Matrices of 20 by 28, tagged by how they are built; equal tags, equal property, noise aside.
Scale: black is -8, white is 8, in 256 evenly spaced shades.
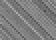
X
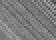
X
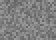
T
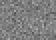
T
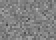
T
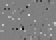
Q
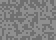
T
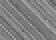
X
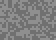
T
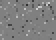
Q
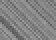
X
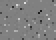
Q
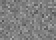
T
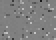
Q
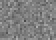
T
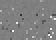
Q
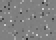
Q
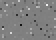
Q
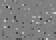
Q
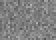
T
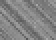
X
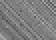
X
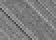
X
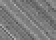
X
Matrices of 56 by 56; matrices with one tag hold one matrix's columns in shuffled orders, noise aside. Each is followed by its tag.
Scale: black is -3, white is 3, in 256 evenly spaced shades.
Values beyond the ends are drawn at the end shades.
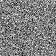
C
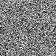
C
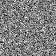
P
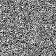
P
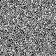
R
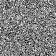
R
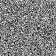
C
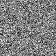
P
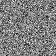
P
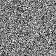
P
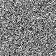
C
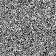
R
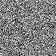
C
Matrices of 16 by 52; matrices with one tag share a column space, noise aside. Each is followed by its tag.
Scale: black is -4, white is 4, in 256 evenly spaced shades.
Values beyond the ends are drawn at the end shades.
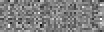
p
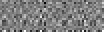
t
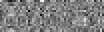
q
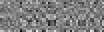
t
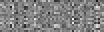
p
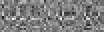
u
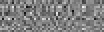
u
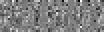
q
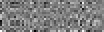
t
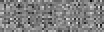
p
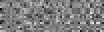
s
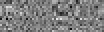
u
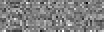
t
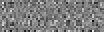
t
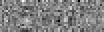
q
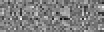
u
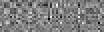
s
